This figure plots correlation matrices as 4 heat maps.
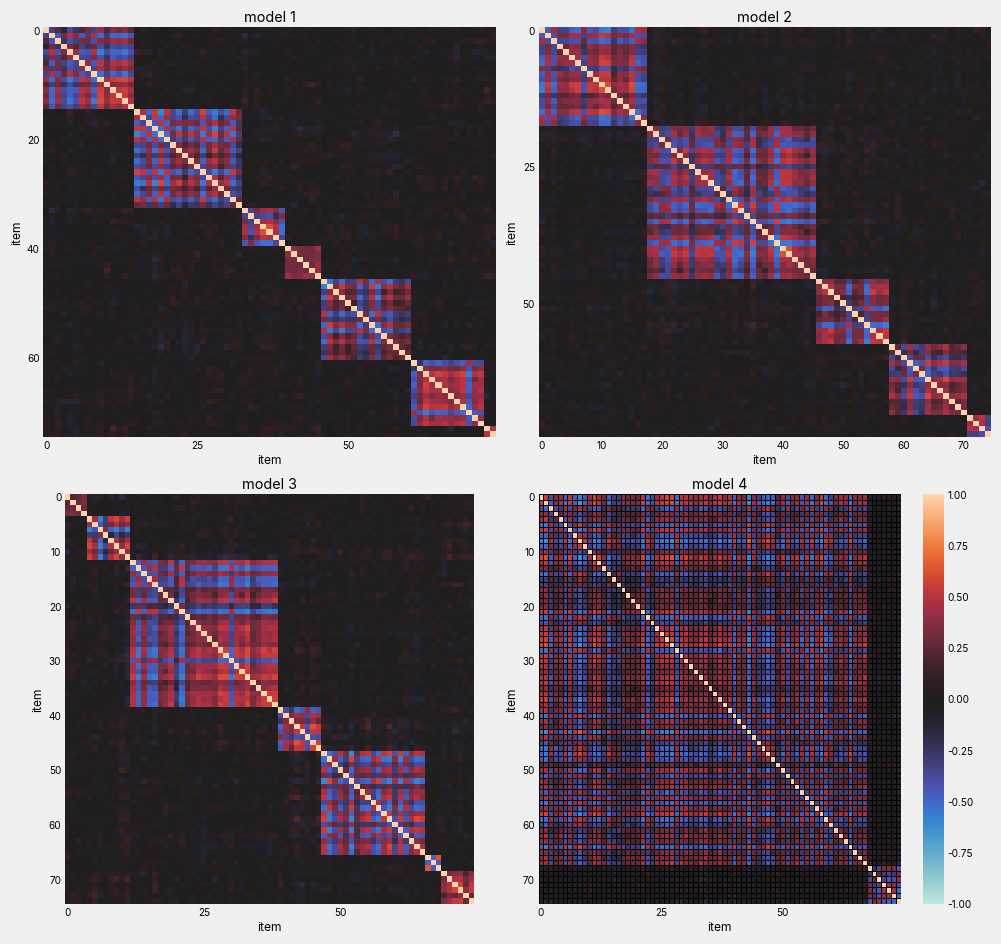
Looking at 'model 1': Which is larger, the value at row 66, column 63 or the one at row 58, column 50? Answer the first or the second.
the first
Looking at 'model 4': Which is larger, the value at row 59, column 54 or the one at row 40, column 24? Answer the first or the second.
the first
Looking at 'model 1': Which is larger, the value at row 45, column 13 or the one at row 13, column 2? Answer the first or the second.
the second
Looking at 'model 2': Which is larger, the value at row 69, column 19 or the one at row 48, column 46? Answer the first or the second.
the second
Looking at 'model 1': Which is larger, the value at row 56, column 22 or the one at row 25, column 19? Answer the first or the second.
the second
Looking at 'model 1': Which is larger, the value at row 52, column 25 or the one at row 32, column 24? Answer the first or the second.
the first
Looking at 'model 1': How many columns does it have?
75
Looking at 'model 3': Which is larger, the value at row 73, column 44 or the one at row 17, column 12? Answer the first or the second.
the second
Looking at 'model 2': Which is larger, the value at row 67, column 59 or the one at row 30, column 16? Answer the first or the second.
the first
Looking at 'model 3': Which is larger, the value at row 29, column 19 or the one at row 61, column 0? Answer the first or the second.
the first
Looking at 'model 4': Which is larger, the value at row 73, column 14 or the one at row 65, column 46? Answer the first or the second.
the first
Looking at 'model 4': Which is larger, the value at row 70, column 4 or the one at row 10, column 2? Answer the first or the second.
the first
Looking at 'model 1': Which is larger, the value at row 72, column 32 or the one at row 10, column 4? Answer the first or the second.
the first
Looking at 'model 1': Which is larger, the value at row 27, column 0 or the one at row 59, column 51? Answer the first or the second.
the second
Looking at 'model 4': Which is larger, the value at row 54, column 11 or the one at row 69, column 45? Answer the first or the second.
the second
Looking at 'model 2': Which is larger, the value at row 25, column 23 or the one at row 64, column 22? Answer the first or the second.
the second
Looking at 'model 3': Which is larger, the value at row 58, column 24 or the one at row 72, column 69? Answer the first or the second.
the second
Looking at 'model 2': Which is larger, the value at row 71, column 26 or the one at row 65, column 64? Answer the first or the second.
the second
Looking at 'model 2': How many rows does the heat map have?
75
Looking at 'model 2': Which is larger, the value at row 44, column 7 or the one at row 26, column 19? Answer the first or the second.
the second
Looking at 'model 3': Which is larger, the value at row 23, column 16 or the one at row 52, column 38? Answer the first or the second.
the second
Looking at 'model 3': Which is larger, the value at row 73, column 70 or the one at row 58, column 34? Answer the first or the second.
the first
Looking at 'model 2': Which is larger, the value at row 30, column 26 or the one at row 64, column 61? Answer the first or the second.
the second
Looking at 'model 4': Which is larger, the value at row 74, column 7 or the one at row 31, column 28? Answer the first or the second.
the first
